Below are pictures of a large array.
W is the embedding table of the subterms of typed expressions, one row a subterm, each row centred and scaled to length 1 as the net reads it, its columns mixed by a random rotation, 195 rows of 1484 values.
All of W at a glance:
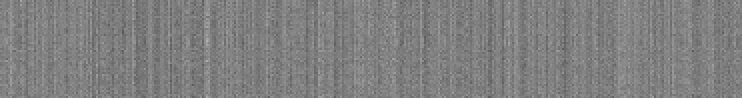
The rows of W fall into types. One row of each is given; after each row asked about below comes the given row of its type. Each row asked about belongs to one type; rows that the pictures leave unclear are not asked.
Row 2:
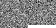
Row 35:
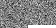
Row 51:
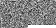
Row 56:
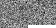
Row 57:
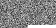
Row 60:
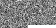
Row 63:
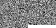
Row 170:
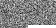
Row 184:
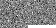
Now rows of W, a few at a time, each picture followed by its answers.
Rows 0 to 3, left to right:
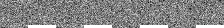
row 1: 184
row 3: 56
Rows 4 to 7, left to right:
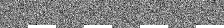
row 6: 35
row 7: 184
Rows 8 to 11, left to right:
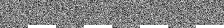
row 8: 2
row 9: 57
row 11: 184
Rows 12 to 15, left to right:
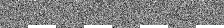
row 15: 51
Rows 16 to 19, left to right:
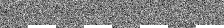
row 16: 60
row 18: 2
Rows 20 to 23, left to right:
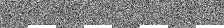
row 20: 51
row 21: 60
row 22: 57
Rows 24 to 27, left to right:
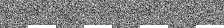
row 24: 170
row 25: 35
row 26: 170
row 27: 57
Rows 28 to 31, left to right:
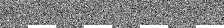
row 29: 170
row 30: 63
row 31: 2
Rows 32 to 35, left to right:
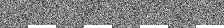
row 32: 56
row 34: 56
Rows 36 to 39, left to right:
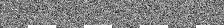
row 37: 57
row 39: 2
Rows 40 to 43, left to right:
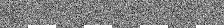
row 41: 57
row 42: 170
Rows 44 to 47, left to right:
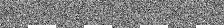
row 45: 51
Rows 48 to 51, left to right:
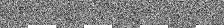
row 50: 51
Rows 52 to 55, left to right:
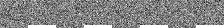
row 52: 51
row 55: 2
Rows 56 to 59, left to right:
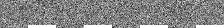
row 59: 60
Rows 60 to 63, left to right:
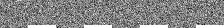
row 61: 2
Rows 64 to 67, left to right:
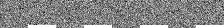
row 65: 184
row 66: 60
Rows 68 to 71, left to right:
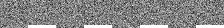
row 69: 2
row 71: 2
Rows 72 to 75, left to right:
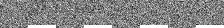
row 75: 51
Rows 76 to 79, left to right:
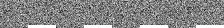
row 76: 2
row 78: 51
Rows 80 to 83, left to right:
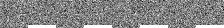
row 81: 51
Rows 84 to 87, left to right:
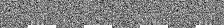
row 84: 51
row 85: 184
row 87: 51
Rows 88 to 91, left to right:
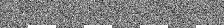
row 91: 35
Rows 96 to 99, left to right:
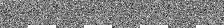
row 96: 51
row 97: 35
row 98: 63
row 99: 35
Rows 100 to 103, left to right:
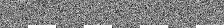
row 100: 56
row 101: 57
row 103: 57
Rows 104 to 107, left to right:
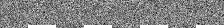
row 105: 170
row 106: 56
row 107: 63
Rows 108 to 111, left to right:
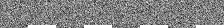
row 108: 57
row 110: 170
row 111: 184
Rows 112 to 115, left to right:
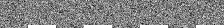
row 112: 35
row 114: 63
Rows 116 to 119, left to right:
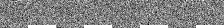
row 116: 60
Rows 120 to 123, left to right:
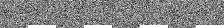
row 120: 170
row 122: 57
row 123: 51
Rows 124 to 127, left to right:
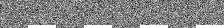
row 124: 35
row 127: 57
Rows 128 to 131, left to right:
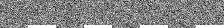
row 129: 35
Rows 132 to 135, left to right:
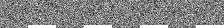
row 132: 35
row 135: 2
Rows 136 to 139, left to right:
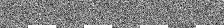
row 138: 184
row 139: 170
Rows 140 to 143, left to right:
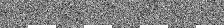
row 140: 170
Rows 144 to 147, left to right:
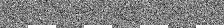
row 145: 170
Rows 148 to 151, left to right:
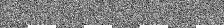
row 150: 57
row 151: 35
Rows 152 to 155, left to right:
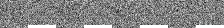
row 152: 57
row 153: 60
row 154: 60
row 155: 51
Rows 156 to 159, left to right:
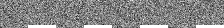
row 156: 35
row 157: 51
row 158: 60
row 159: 56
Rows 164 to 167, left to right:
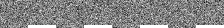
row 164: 60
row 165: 56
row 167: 2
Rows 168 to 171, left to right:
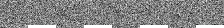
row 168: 184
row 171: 51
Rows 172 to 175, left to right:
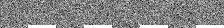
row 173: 63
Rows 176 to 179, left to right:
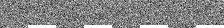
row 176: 63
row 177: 60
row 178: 2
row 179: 170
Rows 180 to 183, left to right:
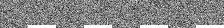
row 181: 35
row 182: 56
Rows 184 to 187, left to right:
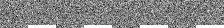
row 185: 170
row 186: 60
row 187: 60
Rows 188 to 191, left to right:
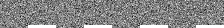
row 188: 57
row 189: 63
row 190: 57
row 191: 35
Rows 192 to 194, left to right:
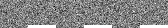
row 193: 2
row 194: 57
